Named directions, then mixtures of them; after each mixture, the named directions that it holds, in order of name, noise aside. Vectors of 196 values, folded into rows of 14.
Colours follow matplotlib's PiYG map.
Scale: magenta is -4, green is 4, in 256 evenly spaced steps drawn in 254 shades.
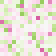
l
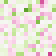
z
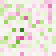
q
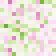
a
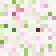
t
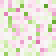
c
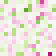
z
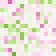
a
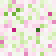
c, t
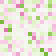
l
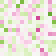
c, l, t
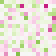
c, l, t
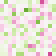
z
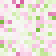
l, t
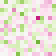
l, q, z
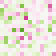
c, q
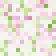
c, z
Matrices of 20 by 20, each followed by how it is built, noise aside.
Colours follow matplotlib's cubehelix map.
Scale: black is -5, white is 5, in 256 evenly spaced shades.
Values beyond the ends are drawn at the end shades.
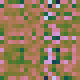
low rank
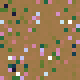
sparse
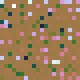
sparse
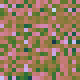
low rank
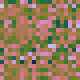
low rank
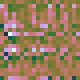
low rank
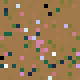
sparse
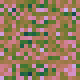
low rank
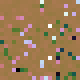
sparse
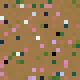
sparse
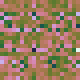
low rank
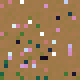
sparse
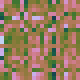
low rank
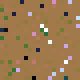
sparse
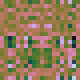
low rank
